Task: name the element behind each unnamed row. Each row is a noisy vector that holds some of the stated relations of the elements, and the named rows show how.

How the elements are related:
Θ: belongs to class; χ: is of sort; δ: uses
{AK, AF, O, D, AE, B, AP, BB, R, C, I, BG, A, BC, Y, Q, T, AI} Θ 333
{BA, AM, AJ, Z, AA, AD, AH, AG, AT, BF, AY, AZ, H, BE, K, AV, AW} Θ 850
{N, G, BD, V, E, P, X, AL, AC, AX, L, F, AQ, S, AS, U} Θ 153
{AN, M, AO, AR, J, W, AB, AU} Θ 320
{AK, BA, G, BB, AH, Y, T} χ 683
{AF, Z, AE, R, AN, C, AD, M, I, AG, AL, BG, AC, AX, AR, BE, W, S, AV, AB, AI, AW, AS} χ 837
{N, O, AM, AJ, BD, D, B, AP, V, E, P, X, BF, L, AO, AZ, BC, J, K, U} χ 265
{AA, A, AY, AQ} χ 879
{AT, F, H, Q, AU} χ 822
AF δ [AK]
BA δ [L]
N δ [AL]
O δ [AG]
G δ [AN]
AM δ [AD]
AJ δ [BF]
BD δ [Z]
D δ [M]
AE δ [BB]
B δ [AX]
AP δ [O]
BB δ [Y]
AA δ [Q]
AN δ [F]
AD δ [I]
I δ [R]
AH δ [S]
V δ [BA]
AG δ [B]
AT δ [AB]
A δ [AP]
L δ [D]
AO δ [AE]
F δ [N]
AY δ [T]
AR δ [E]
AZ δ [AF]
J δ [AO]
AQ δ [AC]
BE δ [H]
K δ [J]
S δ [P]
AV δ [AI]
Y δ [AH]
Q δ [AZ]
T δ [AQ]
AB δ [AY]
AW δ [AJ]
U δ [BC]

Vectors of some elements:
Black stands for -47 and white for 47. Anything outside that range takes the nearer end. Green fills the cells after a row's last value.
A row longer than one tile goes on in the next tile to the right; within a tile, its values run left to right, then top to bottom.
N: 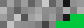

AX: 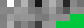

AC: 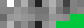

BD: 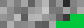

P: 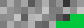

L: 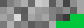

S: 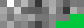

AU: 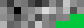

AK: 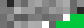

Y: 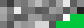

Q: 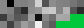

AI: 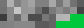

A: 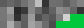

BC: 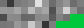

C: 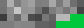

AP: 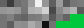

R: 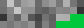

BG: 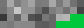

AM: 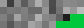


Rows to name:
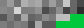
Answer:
AE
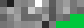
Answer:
D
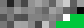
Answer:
T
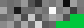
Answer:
F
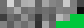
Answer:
I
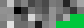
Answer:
AQ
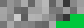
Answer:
V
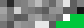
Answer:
BB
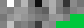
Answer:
AL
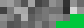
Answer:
AG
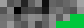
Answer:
AY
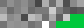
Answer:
G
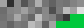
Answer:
BF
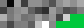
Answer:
BA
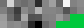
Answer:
AB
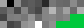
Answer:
H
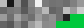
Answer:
AZ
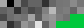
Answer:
AT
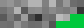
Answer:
AF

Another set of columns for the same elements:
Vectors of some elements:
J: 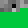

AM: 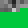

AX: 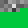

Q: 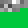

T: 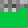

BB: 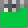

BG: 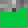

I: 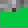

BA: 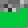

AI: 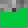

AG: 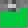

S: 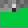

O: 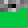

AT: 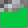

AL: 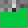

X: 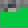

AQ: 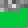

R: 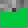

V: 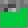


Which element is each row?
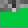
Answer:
K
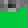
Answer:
P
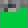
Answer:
N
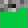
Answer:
BC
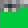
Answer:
AK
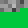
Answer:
AF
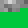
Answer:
A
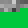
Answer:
AE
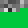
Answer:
AH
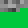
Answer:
AN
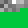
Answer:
AU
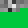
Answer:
AA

